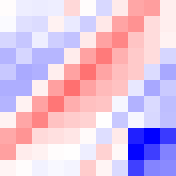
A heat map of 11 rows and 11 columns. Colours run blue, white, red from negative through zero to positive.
The bottom right is the roughest part. The ninth with the lowest average is the bottom right. Streaks slant up to the right. An odd patch, lower than its surroundings, sits in the bottom right.
